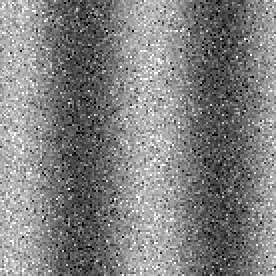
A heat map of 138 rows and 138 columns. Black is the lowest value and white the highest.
Average level on the scale: 50%. Histogram: bell-shaped. Seam: none. Odd rows or columns: none. Stripes: upright, repeating 2 times.
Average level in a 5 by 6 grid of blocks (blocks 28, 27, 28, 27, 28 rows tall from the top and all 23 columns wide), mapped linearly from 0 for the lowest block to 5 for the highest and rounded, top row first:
5 0 2 5 0 2
5 0 2 5 0 2
5 0 2 5 0 2
5 0 2 5 0 2
5 0 2 5 0 2
